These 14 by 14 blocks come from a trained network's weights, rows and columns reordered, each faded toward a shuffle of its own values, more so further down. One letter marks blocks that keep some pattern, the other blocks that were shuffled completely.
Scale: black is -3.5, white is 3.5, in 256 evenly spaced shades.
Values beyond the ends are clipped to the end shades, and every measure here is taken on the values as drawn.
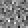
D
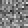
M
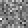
M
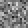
M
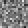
M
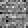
D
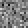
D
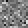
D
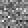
D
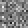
D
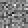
D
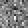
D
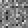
D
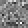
M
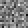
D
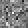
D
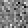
M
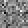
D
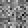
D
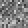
M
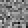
M
